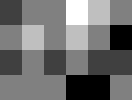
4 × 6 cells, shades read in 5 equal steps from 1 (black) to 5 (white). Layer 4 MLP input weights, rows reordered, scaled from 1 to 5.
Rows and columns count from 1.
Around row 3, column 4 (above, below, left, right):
4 1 2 2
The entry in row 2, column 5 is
3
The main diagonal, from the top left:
2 4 2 1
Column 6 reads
3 1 2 3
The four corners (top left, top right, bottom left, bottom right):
2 3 3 3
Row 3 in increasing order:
2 2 2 2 3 3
